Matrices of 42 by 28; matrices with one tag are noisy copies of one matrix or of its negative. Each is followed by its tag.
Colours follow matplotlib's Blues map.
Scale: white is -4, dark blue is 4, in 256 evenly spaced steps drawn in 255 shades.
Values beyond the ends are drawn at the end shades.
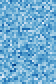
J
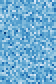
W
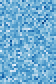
J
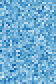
J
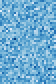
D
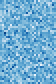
W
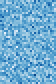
W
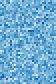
J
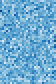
D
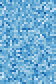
J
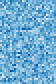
J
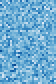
J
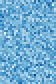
W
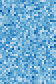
D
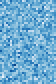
J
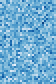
J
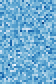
J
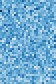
D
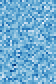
J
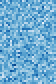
J
